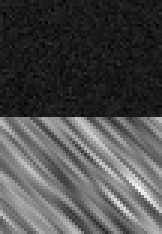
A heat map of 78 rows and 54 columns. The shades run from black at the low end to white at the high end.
It is made of 2 by 1 panels. Panel 1,1: very low, fine-grained, faint in contrast. Panel 2,1: middling, slanting down to the right, strong in contrast.
